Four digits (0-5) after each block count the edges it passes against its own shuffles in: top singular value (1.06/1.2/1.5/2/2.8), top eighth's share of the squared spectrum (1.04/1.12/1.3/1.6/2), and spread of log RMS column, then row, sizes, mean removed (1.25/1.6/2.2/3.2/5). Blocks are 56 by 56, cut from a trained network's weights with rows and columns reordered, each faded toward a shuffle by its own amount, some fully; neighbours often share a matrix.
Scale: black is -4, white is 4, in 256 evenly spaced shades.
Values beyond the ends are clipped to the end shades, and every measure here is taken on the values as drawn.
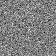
0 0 0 0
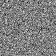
1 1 0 0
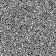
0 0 0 0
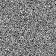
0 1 0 0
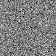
1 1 0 0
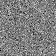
0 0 0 0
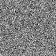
1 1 0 0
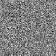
3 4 1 1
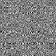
3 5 2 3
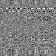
3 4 1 2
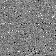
1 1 0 0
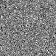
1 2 0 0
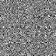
2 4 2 2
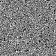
0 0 0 0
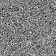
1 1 0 0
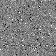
2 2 0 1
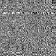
3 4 2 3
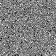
1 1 0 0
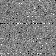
3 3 0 1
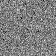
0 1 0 0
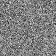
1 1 0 0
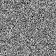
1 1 0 0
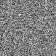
2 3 0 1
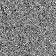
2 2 0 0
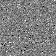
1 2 0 1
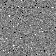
2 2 0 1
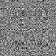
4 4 2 2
